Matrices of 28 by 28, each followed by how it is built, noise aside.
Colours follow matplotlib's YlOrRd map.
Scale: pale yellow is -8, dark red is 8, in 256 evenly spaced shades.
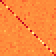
diagonal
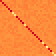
diagonal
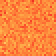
noise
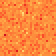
noise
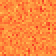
noise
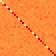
diagonal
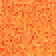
noise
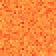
noise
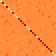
diagonal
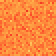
noise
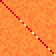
diagonal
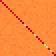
diagonal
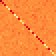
diagonal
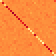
diagonal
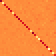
diagonal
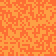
noise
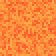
noise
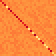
diagonal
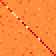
diagonal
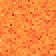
noise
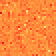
noise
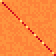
diagonal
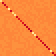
diagonal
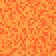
noise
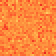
noise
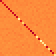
diagonal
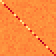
diagonal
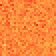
noise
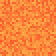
noise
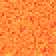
noise
